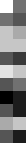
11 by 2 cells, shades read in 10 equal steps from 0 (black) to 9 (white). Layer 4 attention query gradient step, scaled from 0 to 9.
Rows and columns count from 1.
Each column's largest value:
9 7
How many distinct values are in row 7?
2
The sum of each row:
13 7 13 14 5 15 7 1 4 13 4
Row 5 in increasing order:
2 3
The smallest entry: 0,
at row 8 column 1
